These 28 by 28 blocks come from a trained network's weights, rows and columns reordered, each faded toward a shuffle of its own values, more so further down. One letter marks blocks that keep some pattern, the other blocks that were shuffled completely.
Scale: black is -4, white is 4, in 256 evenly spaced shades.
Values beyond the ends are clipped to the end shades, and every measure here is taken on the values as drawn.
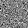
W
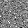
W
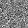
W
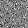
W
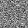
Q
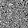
W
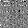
Q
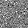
W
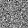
W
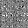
Q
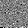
Q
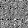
Q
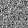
W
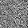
Q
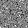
W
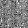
Q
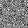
Q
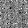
Q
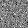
W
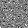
W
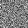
Q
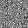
W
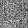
Q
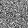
W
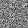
Q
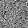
Q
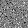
W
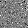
W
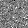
W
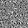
Q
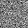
W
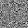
Q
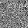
Q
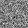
W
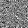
Q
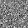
Q
